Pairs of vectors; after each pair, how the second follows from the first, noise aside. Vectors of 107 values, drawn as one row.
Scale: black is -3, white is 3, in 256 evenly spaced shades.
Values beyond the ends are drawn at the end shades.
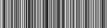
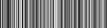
shuffled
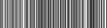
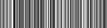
shuffled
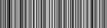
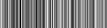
shuffled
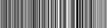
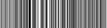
reversed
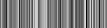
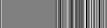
partly zeroed
